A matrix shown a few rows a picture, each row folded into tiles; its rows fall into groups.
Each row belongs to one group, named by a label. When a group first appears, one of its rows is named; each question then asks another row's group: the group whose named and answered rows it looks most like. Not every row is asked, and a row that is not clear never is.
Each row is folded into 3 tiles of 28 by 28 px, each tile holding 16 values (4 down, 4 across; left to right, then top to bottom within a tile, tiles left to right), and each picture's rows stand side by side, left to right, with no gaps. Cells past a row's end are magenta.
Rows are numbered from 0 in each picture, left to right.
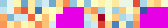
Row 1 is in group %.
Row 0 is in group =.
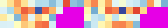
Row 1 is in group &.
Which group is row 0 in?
&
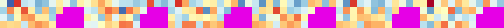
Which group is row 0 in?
=
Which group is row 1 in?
&
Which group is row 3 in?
=
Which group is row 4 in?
=
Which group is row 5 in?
&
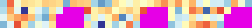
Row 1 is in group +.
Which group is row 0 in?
%
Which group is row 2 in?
&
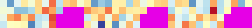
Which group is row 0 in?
%
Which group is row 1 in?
+
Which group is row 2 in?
=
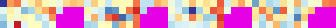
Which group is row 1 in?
%
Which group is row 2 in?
%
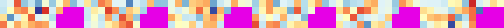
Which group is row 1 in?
&
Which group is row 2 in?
&
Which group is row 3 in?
=
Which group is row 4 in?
+
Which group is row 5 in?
%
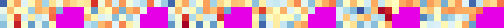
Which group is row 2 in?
%
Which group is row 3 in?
+
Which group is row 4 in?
%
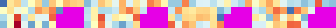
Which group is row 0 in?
%
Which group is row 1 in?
%
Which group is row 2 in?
=
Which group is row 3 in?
&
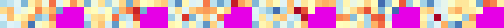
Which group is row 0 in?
%
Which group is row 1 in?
%
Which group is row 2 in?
+
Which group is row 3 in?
%
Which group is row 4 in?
&
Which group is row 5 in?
+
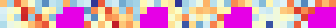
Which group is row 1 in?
=
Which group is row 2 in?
+
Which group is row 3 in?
+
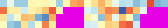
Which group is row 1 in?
&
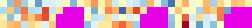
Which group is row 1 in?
&
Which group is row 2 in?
%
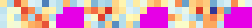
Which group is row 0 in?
&
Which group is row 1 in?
+
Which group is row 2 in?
&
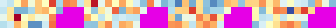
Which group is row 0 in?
%
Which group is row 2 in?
=
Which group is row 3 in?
&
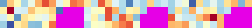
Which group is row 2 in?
=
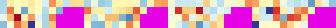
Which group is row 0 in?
%
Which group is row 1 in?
+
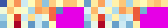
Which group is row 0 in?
%
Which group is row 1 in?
%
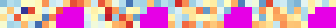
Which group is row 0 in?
+
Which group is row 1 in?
&
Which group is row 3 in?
=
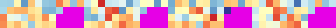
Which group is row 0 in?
=
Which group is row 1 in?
=
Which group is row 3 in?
&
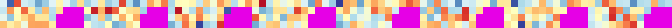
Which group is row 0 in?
=
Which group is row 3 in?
&
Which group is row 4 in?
%
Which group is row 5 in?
=
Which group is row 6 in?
+
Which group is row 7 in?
&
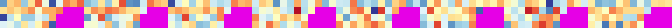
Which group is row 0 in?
+
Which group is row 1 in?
+
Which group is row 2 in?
+
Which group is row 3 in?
=
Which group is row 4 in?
=
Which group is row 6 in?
&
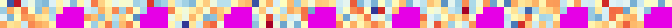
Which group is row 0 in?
=
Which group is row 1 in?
&
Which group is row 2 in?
+
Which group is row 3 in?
%
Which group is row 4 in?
=
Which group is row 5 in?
=
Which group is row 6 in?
%
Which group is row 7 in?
=
